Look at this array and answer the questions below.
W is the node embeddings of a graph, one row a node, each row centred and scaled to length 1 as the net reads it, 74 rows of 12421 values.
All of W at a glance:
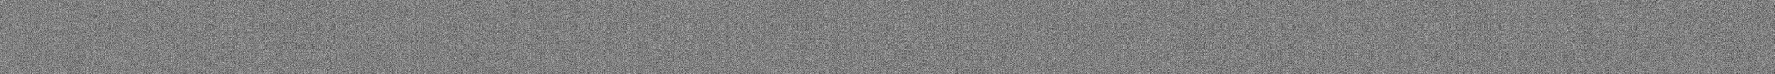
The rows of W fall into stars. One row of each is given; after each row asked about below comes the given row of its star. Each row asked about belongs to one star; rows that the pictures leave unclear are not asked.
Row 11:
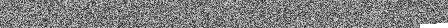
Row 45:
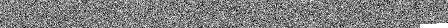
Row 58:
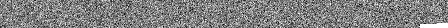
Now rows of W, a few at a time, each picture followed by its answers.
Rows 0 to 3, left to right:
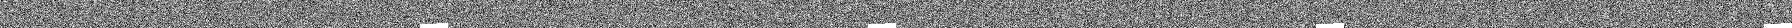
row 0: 11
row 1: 45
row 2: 45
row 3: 45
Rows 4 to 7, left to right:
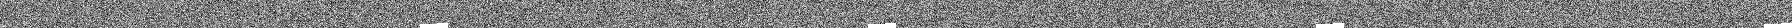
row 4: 45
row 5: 11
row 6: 11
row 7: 45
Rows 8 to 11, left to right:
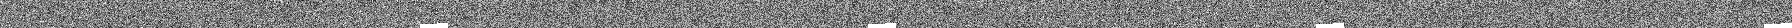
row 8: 11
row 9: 58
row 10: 11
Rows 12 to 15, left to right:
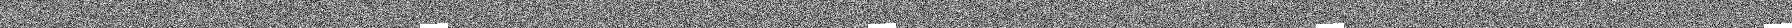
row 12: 11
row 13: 45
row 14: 58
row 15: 11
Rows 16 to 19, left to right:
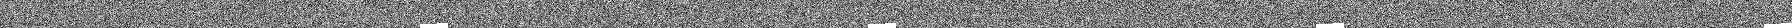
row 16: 11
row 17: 11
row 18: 45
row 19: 58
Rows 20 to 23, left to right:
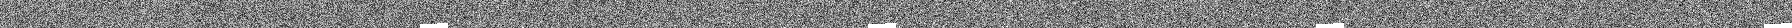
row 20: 45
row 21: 58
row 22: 45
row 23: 11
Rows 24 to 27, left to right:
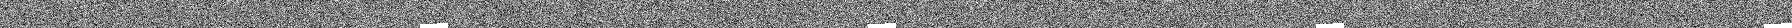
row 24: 11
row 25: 11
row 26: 11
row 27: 11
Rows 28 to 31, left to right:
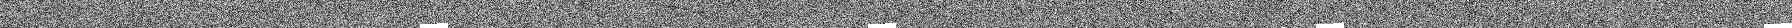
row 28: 11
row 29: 11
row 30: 45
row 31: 58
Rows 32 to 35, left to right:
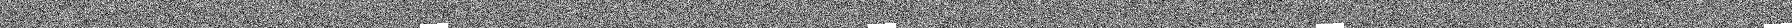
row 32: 58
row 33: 11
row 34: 45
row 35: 11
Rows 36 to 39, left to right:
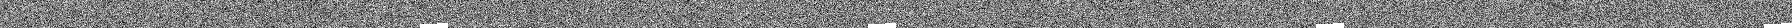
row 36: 11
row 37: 58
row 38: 11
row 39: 11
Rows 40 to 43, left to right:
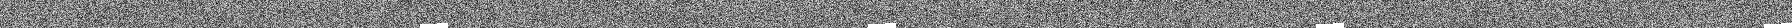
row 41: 58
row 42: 11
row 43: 11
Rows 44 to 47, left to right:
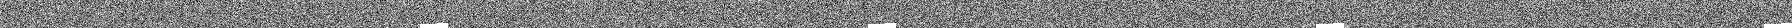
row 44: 45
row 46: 45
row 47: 45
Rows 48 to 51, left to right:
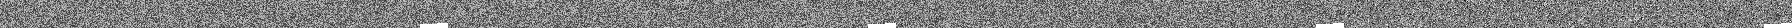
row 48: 45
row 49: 11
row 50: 58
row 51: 58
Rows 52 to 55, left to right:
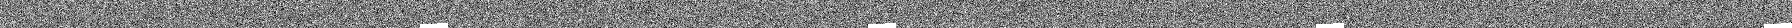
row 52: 45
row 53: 58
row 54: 58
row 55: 45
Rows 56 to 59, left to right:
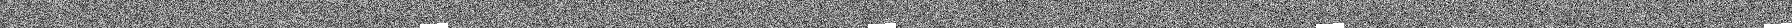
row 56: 58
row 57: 58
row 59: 58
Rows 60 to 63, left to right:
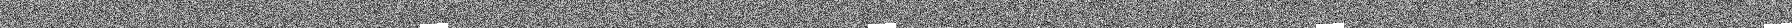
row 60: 45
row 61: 45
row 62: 11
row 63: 45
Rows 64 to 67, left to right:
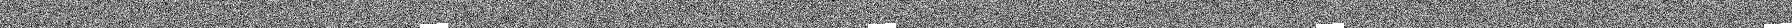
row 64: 11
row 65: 45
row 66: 11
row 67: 58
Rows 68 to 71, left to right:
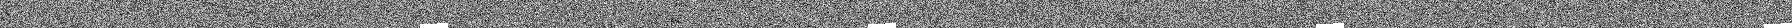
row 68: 45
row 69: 58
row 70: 58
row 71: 11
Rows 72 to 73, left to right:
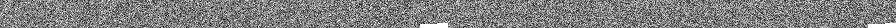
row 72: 58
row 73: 58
